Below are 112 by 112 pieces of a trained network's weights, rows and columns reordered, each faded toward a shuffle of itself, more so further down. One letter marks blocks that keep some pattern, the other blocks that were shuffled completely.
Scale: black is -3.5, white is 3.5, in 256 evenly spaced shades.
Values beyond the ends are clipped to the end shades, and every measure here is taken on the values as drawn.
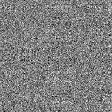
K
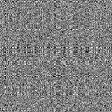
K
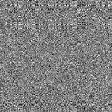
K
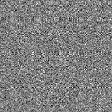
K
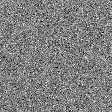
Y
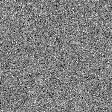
Y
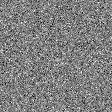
Y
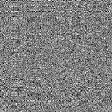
K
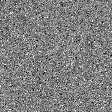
Y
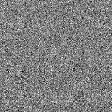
K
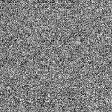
K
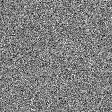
Y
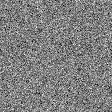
Y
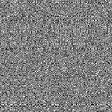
K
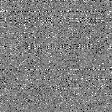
K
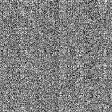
K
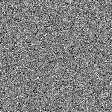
Y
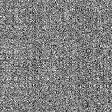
K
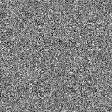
K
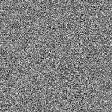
K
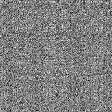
K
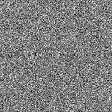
K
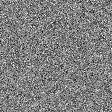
Y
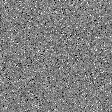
Y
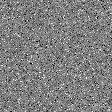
Y
